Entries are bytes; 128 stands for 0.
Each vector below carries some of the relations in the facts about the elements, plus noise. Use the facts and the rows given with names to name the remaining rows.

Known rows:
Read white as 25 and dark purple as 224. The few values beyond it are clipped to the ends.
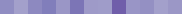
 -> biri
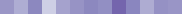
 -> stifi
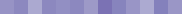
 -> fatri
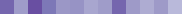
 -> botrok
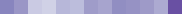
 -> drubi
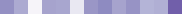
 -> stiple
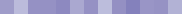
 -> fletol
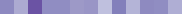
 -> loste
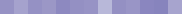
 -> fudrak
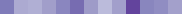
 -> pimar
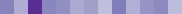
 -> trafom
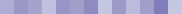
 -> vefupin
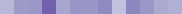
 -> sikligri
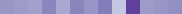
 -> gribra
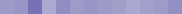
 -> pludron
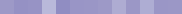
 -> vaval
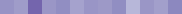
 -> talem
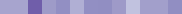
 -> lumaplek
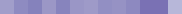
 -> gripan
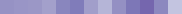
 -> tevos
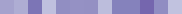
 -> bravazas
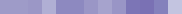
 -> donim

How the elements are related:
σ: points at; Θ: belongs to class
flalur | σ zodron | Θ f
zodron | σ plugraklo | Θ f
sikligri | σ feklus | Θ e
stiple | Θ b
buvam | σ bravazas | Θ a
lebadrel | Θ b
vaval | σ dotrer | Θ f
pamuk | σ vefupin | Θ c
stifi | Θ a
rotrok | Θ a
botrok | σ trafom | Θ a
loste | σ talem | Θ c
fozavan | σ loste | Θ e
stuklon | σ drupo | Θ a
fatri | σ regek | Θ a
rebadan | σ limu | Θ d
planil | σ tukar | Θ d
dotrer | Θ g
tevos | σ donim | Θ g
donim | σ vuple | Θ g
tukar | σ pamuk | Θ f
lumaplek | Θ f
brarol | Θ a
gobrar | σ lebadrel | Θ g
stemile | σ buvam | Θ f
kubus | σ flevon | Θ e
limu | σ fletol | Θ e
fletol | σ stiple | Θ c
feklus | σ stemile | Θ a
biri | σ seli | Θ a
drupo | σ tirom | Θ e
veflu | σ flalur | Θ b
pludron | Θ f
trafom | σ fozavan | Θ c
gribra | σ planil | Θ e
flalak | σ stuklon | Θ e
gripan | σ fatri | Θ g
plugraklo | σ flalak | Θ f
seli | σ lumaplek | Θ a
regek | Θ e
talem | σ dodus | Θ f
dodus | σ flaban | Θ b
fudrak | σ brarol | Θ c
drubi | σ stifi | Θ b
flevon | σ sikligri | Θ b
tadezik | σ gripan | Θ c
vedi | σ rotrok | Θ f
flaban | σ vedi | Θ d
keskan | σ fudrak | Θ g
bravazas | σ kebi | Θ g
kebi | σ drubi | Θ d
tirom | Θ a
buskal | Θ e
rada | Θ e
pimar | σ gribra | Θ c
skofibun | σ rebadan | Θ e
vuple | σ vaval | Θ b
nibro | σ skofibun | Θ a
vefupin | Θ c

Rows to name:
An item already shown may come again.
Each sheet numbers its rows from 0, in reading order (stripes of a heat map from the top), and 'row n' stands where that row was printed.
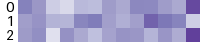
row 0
drubi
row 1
gobrar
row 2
dodus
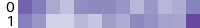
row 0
planil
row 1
drubi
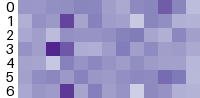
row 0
keskan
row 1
kubus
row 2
brarol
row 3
fozavan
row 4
feklus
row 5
gripan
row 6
kubus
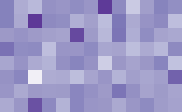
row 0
tirom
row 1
trafom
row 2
nibro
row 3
rebadan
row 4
pamuk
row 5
vuple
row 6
buvam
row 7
skofibun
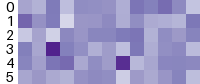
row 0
bravazas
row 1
kebi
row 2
rotrok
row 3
trafom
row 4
drupo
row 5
pamuk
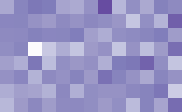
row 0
regek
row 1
flaban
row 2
tadezik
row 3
lebadrel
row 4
bravazas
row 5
fatri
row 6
dotrer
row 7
vedi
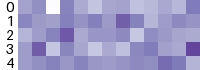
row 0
flevon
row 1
stuklon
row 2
sikligri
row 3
veflu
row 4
gripan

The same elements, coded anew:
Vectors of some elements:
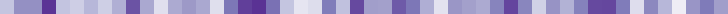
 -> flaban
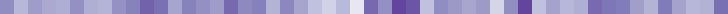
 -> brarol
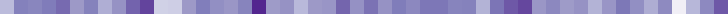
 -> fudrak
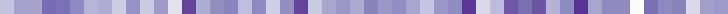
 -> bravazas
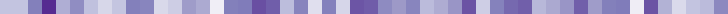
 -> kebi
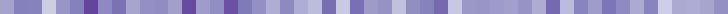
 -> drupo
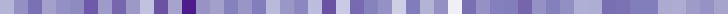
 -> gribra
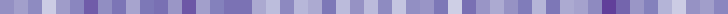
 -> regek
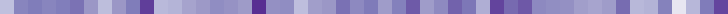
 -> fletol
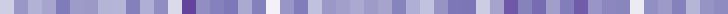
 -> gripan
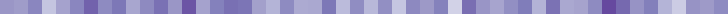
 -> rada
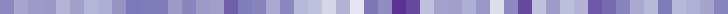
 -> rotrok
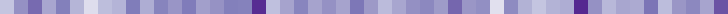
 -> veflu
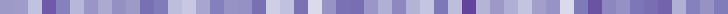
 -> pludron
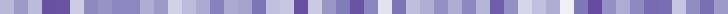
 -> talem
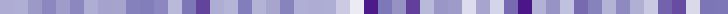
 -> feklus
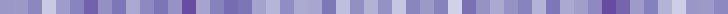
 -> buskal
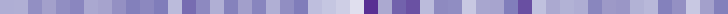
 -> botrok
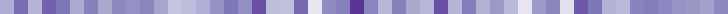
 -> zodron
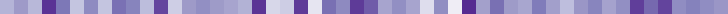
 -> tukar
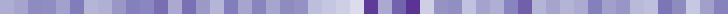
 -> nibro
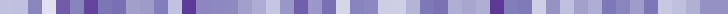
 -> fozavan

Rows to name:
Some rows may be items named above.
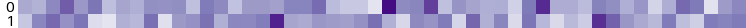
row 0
buvam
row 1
dodus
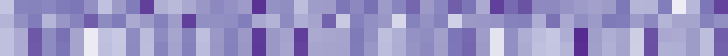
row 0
fletol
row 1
kubus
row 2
drubi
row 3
drubi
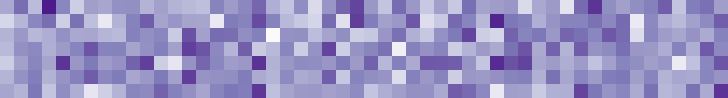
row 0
vedi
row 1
rebadan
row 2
dotrer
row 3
sikligri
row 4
trafom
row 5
kubus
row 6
stiple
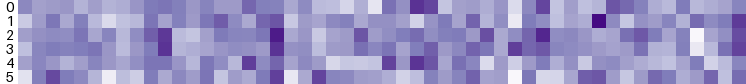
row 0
rotrok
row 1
flevon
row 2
vefupin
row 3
fletol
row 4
stuklon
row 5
vuple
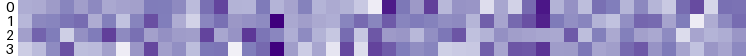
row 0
feklus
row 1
pamuk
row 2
flalak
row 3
planil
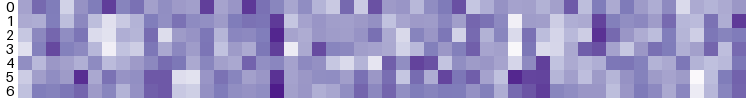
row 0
flalak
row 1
lebadrel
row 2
dodus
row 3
vuple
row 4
stifi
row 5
loste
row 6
pimar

